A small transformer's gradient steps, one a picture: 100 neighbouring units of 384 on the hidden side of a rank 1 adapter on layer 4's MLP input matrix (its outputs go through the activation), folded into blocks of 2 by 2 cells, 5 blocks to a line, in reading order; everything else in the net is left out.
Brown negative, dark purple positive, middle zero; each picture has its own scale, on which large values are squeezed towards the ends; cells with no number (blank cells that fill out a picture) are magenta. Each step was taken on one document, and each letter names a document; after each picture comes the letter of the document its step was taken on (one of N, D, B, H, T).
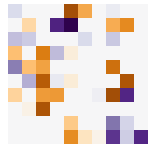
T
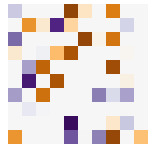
T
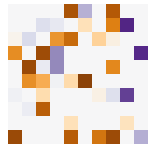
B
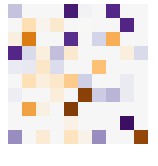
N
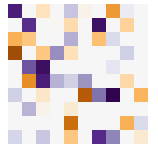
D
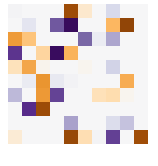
T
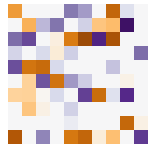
N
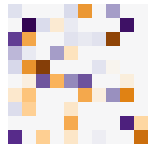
N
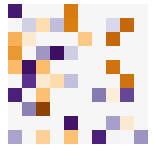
T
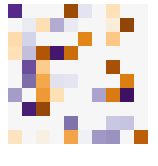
T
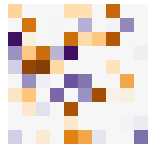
N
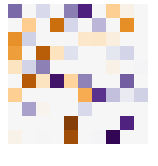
D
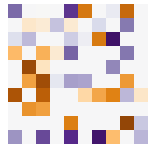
D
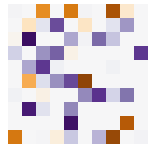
B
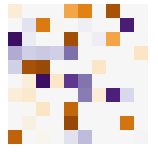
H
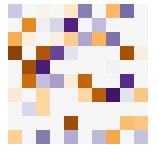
D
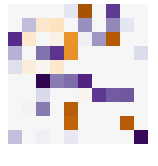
H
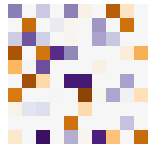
D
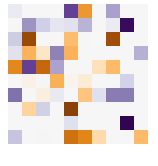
N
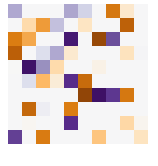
H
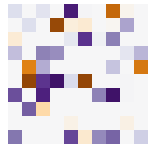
B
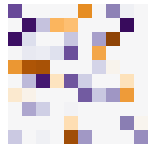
N
